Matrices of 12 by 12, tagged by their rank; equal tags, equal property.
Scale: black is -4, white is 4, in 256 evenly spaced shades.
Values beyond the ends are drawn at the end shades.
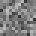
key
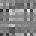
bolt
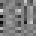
bolt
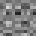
bolt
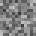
key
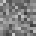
key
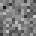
key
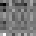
bolt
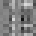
bolt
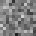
key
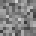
key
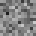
key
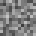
key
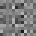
bolt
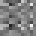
bolt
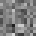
bolt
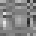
bolt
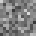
key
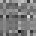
bolt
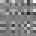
bolt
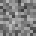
key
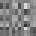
bolt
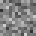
key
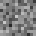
key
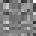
bolt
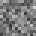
key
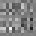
bolt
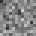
key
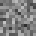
key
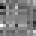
bolt
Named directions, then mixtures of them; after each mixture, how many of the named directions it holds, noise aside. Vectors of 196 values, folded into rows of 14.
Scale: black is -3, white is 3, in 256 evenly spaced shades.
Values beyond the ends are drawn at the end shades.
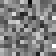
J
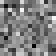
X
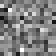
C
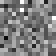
two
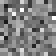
three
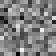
two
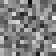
one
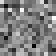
one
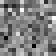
one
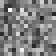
three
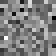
two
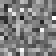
three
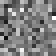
three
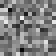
one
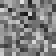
two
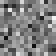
one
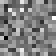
three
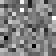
two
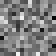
two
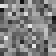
three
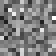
three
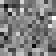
one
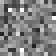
two
